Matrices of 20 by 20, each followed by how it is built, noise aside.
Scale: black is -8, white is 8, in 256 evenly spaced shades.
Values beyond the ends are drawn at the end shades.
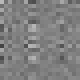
low rank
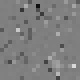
sparse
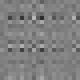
low rank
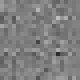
low rank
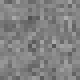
low rank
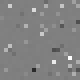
sparse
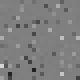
sparse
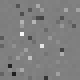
sparse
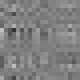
low rank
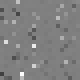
sparse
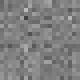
low rank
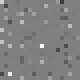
sparse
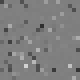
sparse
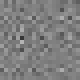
low rank
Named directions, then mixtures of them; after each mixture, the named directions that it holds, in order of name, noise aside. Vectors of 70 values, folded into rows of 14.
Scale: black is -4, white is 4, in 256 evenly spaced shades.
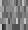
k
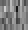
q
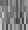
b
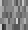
k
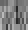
b, q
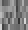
b, k, q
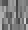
b, k, q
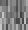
b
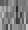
b, q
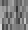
b, k, q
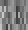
b, q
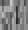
b, q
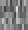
q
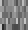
k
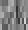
b, k, q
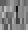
b, q
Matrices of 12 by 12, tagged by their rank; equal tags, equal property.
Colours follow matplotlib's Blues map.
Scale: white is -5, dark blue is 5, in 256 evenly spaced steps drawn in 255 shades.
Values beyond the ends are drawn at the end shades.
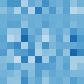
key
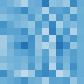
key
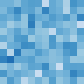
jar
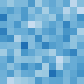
jar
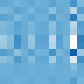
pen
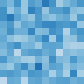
jar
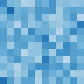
jar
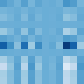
pen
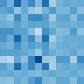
key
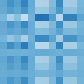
pen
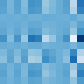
pen
